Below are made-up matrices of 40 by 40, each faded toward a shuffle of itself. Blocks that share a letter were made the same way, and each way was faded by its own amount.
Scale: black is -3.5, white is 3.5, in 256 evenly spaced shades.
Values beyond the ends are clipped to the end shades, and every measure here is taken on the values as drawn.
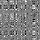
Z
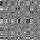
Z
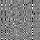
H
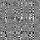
H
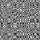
Z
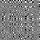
Z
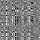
H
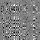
Z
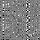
H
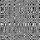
Z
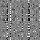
H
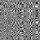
H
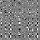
H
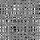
Z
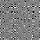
Z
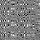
Z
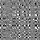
Z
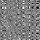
H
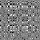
Z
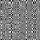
H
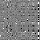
H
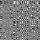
Z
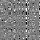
H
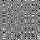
Z
